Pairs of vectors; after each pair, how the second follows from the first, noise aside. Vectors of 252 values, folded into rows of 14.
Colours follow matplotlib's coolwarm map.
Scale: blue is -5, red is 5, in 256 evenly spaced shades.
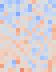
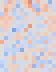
shuffled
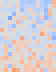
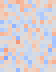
shuffled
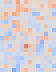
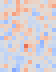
copied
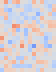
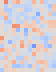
copied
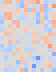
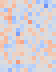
shuffled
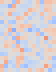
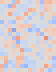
copied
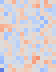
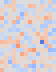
shuffled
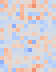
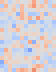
copied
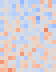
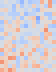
copied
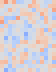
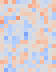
copied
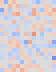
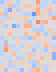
shuffled
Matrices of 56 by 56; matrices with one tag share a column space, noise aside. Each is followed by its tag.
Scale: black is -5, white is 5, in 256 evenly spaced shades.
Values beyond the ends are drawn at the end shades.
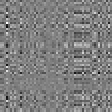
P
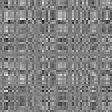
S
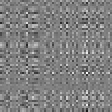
P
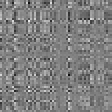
S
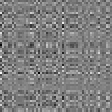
P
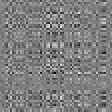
P
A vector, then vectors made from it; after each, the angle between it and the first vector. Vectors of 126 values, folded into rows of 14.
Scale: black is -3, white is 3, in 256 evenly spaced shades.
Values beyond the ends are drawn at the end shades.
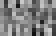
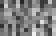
nearly opposite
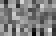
nearly parallel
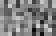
nearly parallel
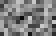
orthogonal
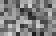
partly aligned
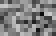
orthogonal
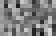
nearly parallel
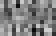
nearly parallel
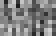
nearly parallel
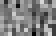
nearly parallel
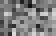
partly opposed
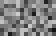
orthogonal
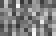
nearly opposite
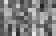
nearly opposite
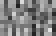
nearly parallel
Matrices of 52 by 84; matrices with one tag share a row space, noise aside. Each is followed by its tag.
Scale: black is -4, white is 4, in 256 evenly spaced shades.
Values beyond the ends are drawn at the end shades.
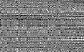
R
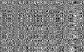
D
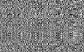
D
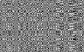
D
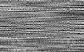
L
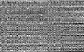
R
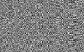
D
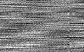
L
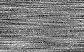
L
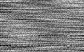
L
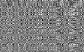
D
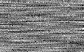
L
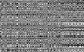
R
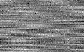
L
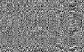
D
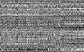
R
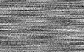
L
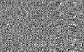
D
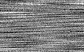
L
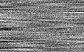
L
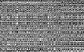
R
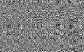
D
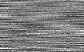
L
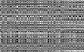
R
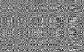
D
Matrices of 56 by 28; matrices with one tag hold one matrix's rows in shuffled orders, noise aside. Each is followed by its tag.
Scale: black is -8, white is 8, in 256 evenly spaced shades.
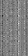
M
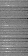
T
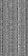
M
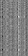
M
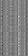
M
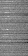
T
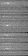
T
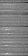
T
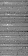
T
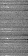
T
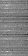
T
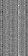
M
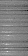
T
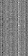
M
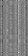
M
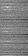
T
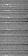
T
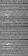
T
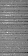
T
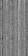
M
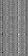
M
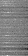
T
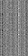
M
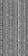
M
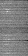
T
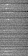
T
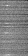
T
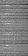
T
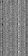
M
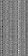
M
